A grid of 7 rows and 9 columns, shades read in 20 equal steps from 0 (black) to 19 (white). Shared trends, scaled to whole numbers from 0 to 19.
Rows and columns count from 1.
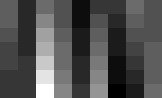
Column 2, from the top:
3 3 3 3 4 4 4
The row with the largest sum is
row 7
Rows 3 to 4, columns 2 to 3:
3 12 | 3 13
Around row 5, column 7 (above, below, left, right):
2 1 9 4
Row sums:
47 49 51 53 56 58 62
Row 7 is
4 4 19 10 4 11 0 2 8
